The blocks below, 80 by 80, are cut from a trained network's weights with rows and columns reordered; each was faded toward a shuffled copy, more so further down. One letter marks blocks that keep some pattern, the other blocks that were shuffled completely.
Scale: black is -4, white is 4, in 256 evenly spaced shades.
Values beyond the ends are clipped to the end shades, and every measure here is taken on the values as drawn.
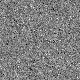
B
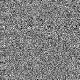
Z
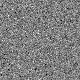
B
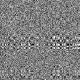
Z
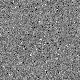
B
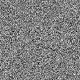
Z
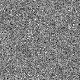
Z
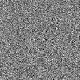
Z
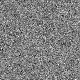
B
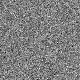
B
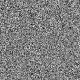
Z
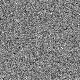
B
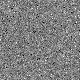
B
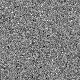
B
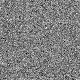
B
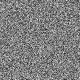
B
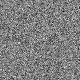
B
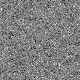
B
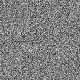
Z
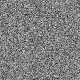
B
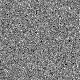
B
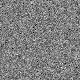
B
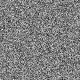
B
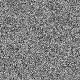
Z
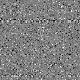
Z
